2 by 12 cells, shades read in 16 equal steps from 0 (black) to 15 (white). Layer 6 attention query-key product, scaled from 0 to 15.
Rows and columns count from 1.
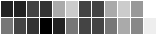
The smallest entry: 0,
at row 2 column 4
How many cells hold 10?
3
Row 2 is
7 4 3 0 2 7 4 4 7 10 8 14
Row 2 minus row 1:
5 2 -1 -3 -8 -5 0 0 -3 -2 -1 -1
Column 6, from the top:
12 7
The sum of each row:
87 70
